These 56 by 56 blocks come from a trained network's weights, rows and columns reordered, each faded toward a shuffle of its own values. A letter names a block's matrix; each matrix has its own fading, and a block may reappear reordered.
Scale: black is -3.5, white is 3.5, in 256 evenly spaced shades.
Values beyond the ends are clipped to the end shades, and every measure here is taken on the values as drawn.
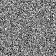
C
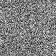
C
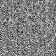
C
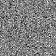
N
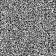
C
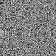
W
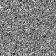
N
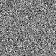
N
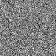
W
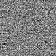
W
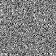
W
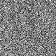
C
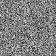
C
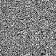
W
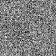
W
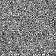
N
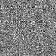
W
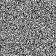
C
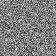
N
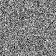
C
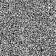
C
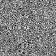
N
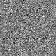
W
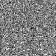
N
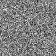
N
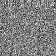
N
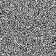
N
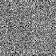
W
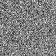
C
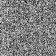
C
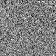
W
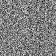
C
